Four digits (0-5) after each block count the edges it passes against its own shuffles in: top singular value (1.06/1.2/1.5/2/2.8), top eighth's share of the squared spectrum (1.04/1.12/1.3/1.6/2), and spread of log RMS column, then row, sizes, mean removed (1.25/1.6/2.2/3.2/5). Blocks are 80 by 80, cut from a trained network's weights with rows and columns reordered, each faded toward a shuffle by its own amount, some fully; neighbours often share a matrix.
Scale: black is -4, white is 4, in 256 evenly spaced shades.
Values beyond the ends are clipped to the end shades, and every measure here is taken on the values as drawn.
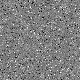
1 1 0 0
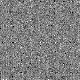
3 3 1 2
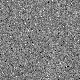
0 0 0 0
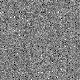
2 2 1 1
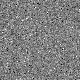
0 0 0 0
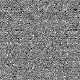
3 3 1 1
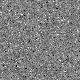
0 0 0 0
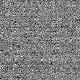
2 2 1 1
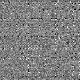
3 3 2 2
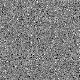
2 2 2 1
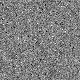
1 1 0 0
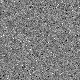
0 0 0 0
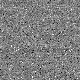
1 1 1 0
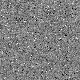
0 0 0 0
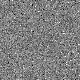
1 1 0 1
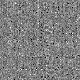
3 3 1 2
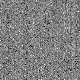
2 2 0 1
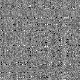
3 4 1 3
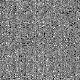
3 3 1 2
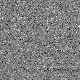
1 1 0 0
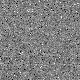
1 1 0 0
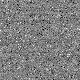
1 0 0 0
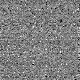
2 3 2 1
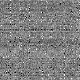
3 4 2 1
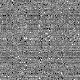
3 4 2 2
